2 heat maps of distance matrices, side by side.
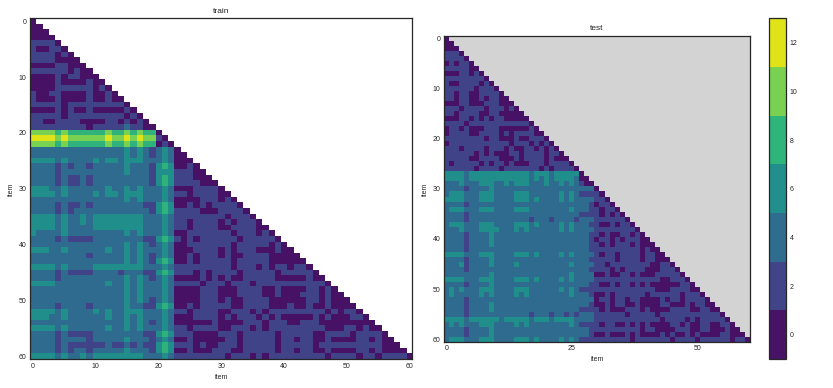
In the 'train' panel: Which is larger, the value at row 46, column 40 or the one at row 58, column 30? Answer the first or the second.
the second
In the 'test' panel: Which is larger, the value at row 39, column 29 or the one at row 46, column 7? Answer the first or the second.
the second
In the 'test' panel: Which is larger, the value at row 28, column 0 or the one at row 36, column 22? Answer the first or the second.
the first
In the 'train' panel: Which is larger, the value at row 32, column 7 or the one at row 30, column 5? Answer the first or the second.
the second
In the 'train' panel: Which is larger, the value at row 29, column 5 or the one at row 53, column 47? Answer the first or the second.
the first
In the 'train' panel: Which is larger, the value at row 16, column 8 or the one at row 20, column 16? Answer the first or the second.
the second
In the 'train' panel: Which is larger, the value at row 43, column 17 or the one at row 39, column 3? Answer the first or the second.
the first
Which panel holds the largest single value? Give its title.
train
